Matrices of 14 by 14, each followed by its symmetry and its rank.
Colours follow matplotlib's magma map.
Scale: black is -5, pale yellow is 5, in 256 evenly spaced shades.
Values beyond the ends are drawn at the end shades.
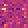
neither, rank three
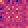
symmetric, rank three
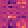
neither, rank two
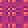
symmetric, rank one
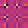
symmetric, rank one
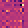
neither, rank two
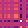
symmetric, rank one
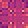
symmetric, rank two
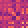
symmetric, rank two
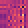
neither, rank two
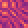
symmetric, rank three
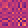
symmetric, rank two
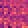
neither, rank three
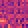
neither, rank three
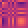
symmetric, rank one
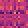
neither, rank two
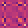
symmetric, rank two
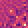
symmetric, rank three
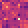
symmetric, rank three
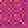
symmetric, rank three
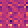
neither, rank two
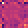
symmetric, rank two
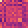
symmetric, rank three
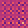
symmetric, rank two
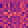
neither, rank three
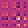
symmetric, rank one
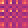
symmetric, rank one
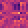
neither, rank two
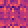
neither, rank three
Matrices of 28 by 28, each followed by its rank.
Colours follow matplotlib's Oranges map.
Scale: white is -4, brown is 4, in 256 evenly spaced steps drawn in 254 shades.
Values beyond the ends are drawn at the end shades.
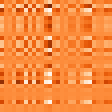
one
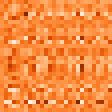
three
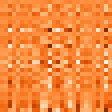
two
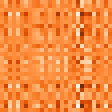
two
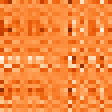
two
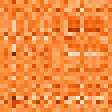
three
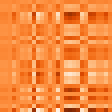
one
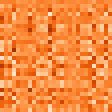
three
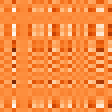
one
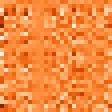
three
